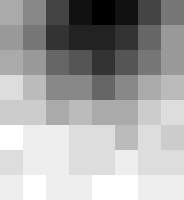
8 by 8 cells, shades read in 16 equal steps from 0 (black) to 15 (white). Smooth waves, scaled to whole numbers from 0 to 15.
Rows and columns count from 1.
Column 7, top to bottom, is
4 6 7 10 12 13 13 14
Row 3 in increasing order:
3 5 5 6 7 9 9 10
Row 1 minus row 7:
-3 -6 -10 -12 -13 -13 -9 -6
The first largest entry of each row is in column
1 1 1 1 8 1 2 2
